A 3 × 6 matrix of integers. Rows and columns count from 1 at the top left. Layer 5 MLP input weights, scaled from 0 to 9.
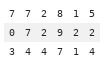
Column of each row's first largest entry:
4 4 4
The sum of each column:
10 18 8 24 4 11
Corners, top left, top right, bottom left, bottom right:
7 5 3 4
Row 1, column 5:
1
